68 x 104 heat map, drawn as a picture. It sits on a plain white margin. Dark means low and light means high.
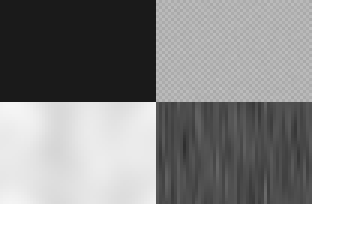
It is made of 2 by 2 panels. Panel 1,1: very low, flat. Panel 1,2: high, checkered, faint in contrast. Panel 2,1: very high, smooth, faint in contrast. Panel 2,2: low, streaked downward, faint in contrast.
